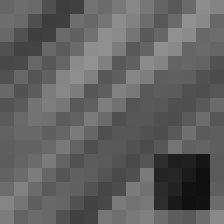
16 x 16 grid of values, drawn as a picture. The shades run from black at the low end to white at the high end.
Mirror symmetry: none. Ninth with the lowest average: bottom right. Grain: diagonal, up to the right. Odd patch: lower, in the bottom right.
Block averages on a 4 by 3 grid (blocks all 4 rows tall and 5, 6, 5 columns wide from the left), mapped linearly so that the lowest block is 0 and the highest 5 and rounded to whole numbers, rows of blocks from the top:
255
453
432
430
